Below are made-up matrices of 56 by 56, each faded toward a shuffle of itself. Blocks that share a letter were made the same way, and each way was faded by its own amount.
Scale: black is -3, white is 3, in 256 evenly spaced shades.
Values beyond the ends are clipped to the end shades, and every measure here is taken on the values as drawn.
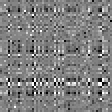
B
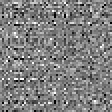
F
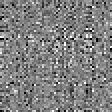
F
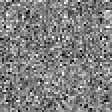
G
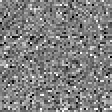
G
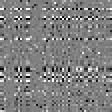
B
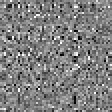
F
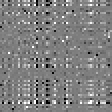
B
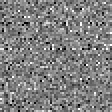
G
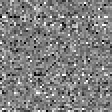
G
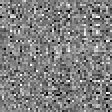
F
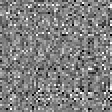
F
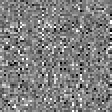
F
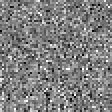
G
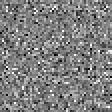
G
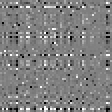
B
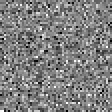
G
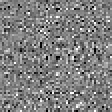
F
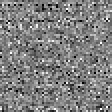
G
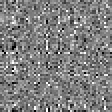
F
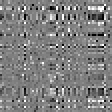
B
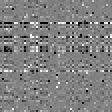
B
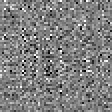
F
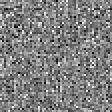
G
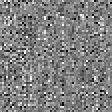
F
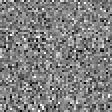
G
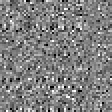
F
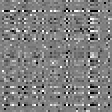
B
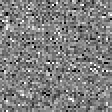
G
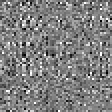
F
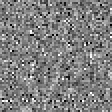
G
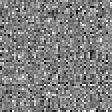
F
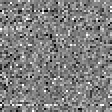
G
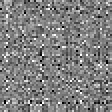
F
